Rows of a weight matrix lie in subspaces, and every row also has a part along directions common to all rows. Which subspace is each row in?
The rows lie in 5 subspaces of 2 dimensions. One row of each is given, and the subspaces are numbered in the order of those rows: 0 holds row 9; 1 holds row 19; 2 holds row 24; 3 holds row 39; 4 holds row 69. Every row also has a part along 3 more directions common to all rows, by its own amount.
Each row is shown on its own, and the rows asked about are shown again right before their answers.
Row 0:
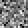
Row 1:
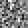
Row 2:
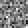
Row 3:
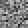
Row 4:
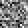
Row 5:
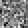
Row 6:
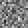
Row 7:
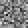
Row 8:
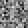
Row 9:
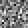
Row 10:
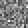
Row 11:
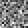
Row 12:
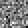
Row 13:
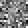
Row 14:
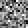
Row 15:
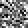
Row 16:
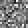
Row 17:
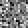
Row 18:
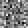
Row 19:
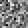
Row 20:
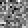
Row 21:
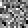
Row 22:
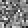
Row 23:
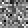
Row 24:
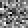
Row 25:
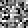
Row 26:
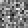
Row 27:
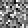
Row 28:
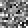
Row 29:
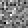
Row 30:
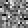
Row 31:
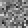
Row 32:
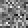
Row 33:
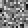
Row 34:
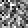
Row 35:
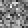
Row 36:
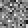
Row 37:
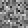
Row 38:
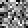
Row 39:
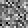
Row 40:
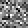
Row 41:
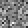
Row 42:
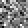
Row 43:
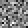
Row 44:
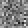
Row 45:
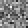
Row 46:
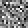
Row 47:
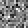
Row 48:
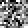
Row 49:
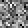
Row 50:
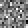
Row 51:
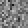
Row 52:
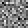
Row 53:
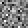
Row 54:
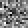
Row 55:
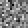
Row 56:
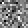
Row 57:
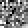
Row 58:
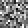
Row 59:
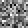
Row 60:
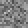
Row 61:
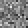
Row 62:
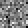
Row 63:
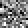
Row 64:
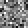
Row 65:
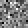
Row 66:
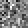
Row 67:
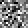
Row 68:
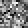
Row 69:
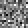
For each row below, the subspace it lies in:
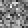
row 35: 3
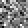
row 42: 0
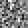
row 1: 1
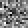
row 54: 2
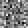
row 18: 2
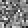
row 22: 0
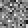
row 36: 4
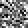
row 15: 3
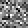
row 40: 3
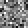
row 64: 4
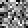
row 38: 2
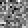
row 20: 2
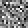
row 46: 1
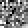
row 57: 2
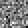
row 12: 0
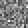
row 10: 4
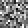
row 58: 4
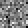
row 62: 0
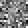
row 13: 0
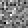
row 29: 2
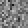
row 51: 1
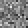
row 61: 3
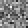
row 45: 3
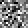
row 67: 1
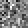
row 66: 1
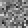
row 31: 2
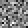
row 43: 0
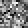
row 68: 3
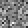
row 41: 0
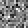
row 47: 4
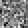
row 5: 0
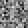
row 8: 4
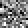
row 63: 2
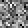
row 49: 3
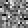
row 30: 1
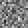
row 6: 1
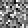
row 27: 4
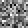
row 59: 3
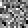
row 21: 2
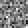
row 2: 0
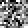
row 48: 2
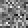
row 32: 3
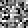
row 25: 4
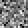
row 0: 0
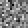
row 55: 1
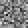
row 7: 3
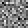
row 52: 1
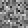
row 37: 4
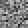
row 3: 1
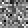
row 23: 1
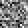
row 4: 3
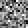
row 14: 4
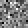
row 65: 0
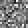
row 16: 4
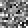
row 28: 2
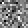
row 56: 1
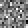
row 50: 0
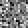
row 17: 1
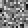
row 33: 4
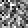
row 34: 1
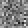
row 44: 2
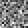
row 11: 0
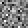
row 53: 1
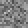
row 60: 3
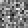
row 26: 4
